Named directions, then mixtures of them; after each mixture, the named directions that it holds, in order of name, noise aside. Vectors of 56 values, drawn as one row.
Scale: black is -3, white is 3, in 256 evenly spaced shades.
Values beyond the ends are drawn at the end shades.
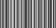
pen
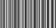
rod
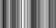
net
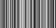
net, pen, rod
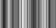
net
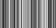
net, pen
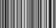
net, pen, rod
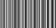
rod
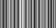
net, pen, rod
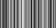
net, pen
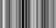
net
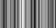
net, pen, rod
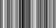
net, rod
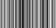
net, pen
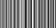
pen, rod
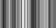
net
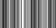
net, pen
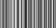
pen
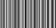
rod
